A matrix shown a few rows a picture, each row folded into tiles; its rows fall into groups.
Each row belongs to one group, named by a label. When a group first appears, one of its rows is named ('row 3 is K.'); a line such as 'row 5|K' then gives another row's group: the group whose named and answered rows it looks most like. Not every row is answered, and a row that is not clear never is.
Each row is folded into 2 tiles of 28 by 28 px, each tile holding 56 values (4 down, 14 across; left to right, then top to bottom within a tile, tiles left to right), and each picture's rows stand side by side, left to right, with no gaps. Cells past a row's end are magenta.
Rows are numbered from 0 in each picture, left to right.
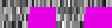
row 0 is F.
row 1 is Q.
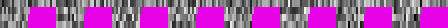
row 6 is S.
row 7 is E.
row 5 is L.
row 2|F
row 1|S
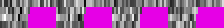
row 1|E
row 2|F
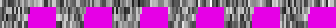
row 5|S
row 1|Q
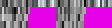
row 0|Q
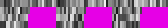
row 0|Q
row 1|E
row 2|S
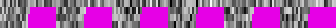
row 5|S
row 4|S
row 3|E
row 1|S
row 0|F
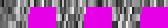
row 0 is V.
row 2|Q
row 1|F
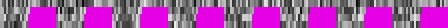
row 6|L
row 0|F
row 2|F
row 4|S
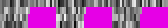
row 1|F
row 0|F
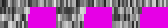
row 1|L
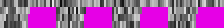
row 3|F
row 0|F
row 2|S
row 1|S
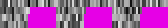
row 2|Q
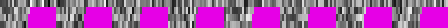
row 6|S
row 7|V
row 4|L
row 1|E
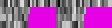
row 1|V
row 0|Q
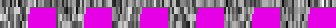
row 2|V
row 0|F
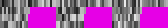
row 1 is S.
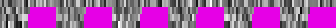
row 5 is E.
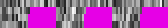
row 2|E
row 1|V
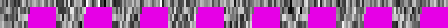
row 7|Q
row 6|V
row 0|S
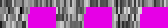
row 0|V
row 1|V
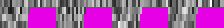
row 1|S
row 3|V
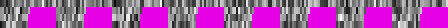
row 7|V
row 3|F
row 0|V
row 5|F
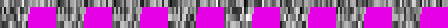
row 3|E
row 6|L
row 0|S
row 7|Q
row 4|L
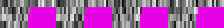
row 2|S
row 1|E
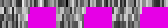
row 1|F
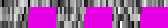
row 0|E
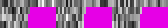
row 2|S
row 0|Q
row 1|F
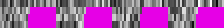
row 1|F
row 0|F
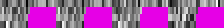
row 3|E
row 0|Q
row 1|Q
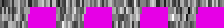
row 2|S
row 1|V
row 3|E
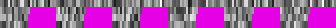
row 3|L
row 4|Q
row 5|Q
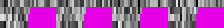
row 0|Q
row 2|Q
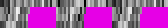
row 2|V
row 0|V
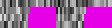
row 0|F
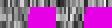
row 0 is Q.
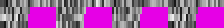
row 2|L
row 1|S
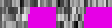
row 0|L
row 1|E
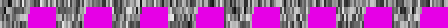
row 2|E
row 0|S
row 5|F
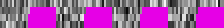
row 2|Q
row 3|E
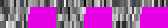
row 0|V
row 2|F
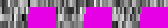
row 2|Q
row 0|E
